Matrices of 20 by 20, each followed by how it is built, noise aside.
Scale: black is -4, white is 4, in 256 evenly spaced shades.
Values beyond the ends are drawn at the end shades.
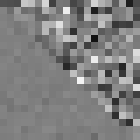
upper triangular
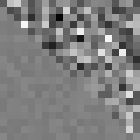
upper triangular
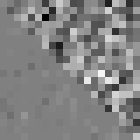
upper triangular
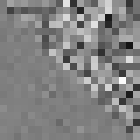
upper triangular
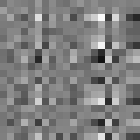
low rank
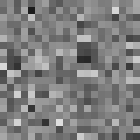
low rank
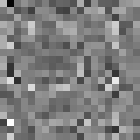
low rank
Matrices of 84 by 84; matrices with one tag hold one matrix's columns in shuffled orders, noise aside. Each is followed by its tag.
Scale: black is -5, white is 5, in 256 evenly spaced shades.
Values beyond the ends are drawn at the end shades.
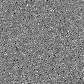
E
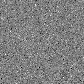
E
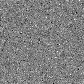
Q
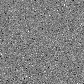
E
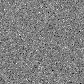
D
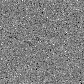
Q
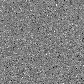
E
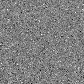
D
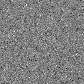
E
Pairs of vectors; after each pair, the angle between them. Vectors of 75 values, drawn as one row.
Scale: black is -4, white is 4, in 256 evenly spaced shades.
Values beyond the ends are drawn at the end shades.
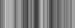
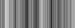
nearly parallel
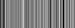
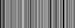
nearly parallel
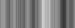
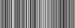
partly aligned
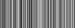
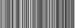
nearly opposite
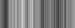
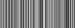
orthogonal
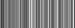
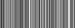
partly aligned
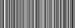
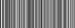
partly aligned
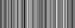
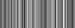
nearly parallel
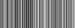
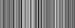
partly opposed
